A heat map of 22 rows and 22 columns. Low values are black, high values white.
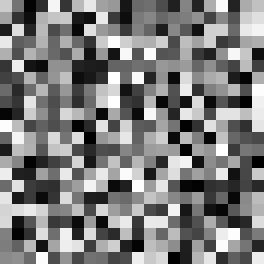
Odd rows or columns: none. Mirror symmetry: none. Slope: none. Seam: none. Histogram: flat.
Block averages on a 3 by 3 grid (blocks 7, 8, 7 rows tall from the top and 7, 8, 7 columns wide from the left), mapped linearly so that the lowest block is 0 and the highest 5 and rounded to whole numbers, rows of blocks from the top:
2 2 5
3 4 4
4 5 0
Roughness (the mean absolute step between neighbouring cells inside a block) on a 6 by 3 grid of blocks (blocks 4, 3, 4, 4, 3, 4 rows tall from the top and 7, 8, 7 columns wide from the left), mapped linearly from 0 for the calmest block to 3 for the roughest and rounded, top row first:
211
221
123
212
120
222
